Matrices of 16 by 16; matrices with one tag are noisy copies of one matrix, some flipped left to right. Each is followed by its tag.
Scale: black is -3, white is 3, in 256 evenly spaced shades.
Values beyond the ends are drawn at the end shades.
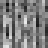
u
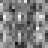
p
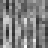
u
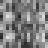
p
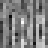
u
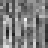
u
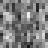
p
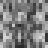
p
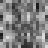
p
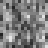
p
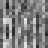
u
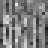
u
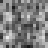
p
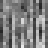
u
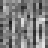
u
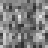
p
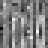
u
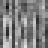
u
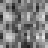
p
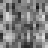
p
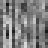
u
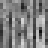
u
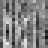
u
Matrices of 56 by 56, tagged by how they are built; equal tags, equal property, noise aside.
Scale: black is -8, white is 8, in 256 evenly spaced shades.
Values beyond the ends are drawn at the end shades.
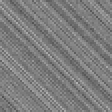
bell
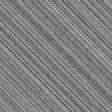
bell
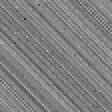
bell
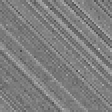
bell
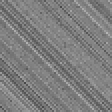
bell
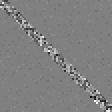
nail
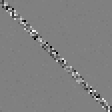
nail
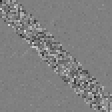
nail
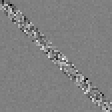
nail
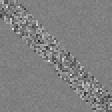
nail
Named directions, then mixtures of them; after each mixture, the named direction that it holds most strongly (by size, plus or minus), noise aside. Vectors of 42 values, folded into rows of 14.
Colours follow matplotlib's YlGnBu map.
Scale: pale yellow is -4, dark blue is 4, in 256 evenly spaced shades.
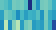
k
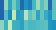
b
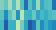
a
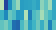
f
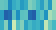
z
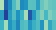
f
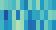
a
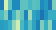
f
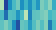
f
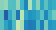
a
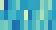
f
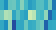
z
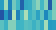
b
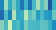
b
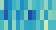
z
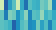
f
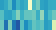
k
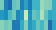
f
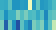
k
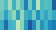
a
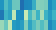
b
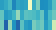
k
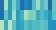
b
